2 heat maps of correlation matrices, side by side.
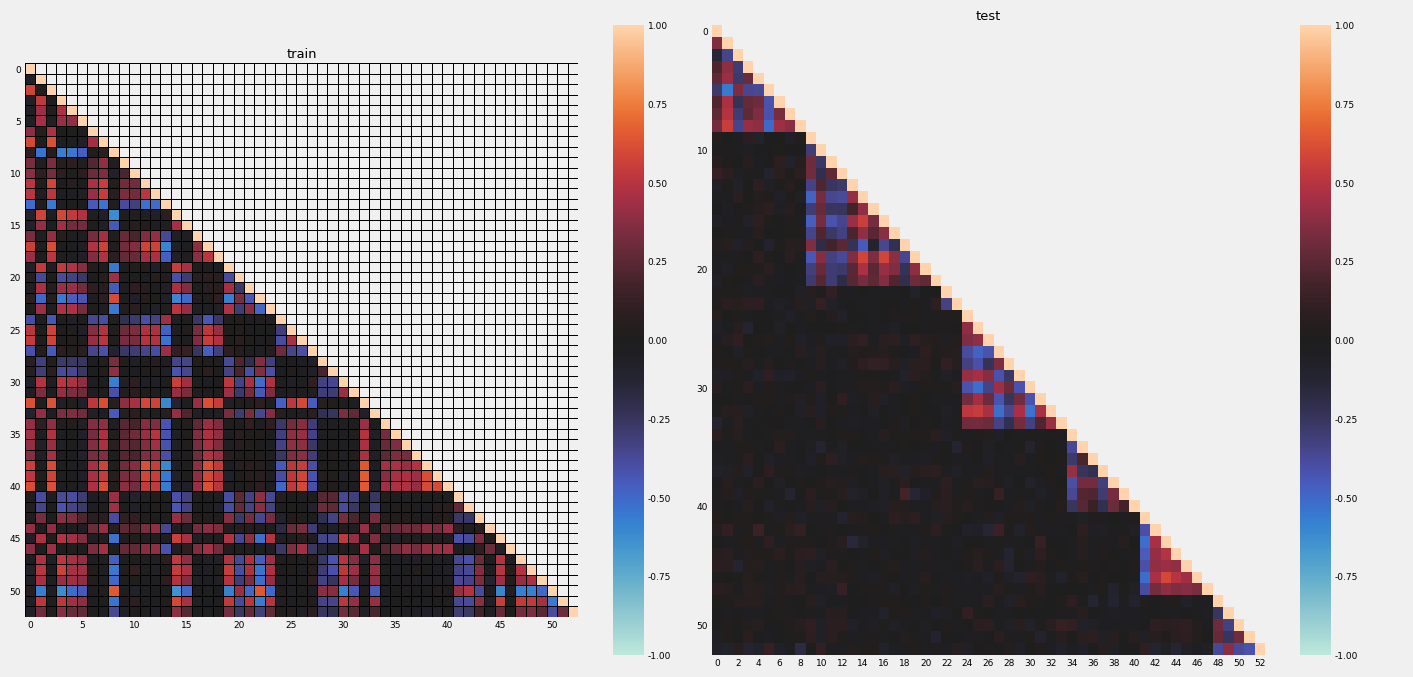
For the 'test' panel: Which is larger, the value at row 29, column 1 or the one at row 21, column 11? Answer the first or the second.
the first
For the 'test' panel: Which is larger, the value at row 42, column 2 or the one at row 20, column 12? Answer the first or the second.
the first
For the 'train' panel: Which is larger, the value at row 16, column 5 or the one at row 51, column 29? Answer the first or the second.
the first
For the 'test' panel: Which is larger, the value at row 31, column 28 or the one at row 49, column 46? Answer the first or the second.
the second
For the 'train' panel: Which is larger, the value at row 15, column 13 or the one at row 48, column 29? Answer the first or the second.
the first
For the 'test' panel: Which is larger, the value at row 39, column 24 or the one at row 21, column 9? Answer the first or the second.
the first
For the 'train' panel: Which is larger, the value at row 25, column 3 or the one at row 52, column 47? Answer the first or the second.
the second
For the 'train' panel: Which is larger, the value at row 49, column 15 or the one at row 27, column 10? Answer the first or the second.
the first
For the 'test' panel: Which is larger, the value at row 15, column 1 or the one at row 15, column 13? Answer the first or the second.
the second
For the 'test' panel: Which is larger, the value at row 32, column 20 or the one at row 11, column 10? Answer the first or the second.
the first
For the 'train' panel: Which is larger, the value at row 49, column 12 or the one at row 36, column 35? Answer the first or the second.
the second
